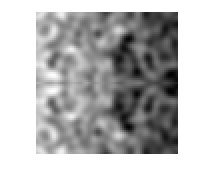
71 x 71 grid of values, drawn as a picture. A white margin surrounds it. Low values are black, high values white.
Lone odd cells: none. Odd rows or columns: none. Ninth with the highest average: middle left. Stripes: none. Grain: blotchy. Slope: up to the left. Mirror symmetry: top to bottom.
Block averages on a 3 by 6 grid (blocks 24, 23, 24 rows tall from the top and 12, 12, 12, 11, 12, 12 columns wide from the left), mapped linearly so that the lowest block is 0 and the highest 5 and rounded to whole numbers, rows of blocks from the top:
443210
543100
443210
